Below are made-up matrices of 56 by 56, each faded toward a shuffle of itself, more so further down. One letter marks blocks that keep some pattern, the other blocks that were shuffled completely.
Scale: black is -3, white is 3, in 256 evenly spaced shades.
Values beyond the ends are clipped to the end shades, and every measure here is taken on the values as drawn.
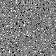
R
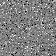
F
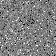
R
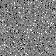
F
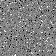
R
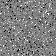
R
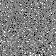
R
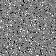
R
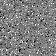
R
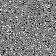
R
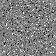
R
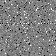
F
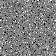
R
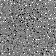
F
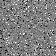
F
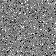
R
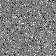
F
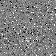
F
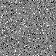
F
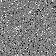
R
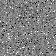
R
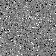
R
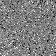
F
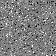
R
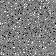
R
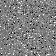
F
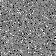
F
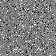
R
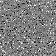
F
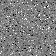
R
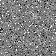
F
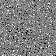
R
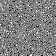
F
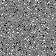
R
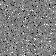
R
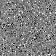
R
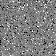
R
